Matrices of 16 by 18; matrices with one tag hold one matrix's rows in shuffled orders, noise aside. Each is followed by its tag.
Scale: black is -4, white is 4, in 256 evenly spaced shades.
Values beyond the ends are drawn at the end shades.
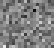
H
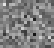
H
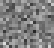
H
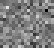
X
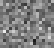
H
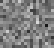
X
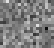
X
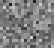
H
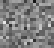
H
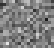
X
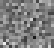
H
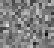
X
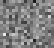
H
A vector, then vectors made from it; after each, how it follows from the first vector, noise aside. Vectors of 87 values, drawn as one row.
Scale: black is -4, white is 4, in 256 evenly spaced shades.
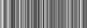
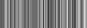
reversed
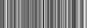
reversed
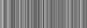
shrunk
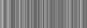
shrunk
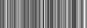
reversed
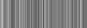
shrunk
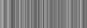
shrunk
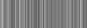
shrunk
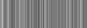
shrunk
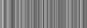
shrunk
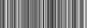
reversed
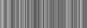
shrunk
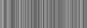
shrunk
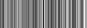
reversed
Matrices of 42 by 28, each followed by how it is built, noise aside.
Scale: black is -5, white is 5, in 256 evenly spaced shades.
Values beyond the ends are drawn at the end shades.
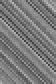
Toeplitz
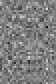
low rank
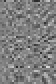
low rank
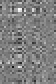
low rank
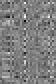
low rank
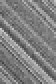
Toeplitz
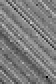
Toeplitz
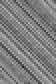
Toeplitz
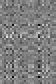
low rank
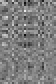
low rank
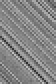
Toeplitz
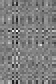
low rank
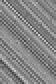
Toeplitz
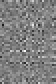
low rank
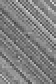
Toeplitz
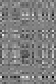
low rank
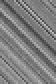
Toeplitz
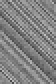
Toeplitz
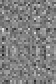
low rank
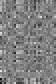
low rank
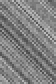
Toeplitz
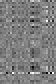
low rank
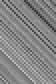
Toeplitz
